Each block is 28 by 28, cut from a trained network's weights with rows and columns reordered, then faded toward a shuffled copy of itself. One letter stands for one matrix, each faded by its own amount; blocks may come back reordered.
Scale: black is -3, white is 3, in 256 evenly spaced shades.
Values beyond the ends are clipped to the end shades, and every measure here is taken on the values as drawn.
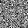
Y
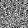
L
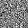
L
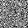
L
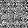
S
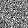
L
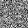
Y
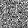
L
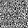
L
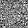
S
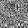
L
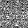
S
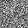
Y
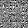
S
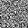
L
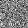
Y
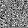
L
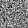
Y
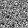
Y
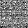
S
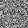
Y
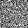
Y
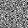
L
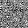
S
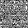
S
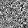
L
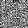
L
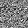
Y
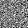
L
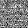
S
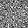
L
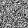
Y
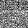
S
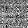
S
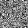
L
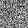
L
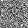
Y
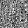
L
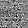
S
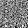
Y
